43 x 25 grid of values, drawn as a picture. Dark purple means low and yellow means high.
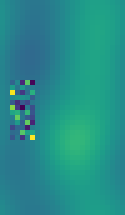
Histogram: heavy tails on both sides. Odd patch: rougher, in the middle left. Roughest part: middle left.
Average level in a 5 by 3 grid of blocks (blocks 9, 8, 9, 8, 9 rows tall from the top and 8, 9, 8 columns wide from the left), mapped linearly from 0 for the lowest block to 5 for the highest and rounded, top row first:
1 2 4
0 2 4
1 4 4
1 5 4
1 3 3
